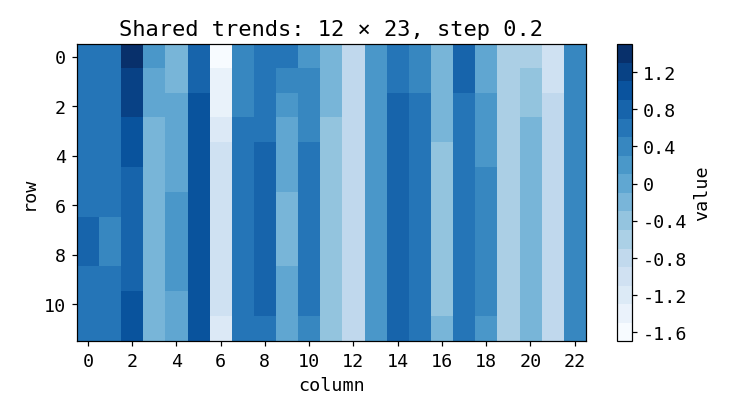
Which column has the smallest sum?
6
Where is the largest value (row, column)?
0 2
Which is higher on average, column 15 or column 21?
column 15
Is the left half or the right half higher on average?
left
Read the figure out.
Title: Shared trends: 12 × 23, step 0.2
x-axis: column, ticks 0 2 4 6 8 10 12 14 16 18 20 22
y-axis: row, ticks 0 2 4 6 8 10 (0 at the top)
Colour bar: value, ticks -1.6 -1.2 -0.8 -0.4 0 0.4 0.8 1.2
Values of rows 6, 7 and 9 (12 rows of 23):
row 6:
0.6 0.6 0.8 -0.2 0.2 1 -1 0.6 0.8 -0.2 0.6 -0.4 -0.8 0.2 0.8 0.6 -0.4 0.6 0.4 -0.6 -0.2 -0.8 0.4
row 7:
0.8 0.4 0.8 -0.2 0.2 1 -1 0.6 0.8 -0.2 0.6 -0.4 -0.8 0.2 0.8 0.6 -0.4 0.6 0.4 -0.6 -0.2 -0.8 0.4
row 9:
0.6 0.6 0.8 -0.2 0.2 1 -1 0.6 0.8 0 0.6 -0.4 -0.8 0.2 0.8 0.6 -0.4 0.6 0.4 -0.6 -0.2 -0.8 0.4
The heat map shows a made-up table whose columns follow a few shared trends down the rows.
